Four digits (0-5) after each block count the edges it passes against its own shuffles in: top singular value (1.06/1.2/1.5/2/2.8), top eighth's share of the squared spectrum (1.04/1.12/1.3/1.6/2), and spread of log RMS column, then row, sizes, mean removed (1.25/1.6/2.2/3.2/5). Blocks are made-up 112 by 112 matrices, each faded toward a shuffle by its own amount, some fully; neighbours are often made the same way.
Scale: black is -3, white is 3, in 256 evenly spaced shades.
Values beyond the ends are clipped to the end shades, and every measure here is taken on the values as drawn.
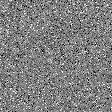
0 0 0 0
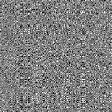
4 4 3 3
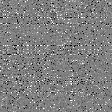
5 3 1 2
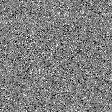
2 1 0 0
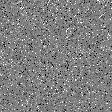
2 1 0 0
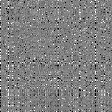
5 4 3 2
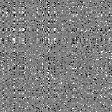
5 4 3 3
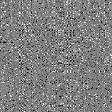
4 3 2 2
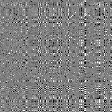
5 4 4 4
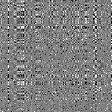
5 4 4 3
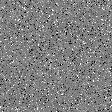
0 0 0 0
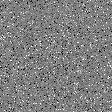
2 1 0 0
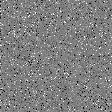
3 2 1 0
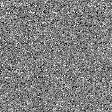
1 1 0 3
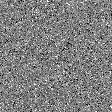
0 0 0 0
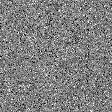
0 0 0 0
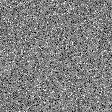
0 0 0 0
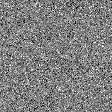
0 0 0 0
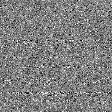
1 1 0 3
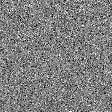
0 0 0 1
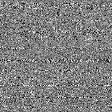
1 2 0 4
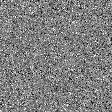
0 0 0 1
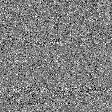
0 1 0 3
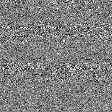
1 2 0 3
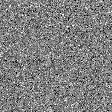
0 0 0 1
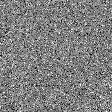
0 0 0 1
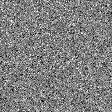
0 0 0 1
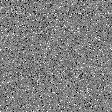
1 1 0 1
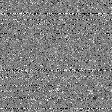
2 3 0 3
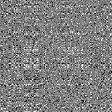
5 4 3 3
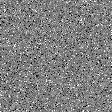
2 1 0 0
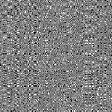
5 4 3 3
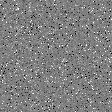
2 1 0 0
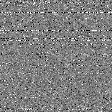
2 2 0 3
